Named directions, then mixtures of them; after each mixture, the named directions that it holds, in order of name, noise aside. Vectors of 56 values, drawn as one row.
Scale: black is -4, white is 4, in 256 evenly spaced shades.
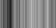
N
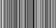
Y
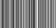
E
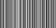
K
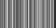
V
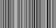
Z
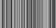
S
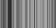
N, V, Z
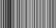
N, Z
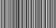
K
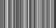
V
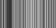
K, N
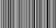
Z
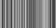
S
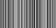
Z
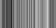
E, N, S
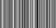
E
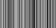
Y, Z
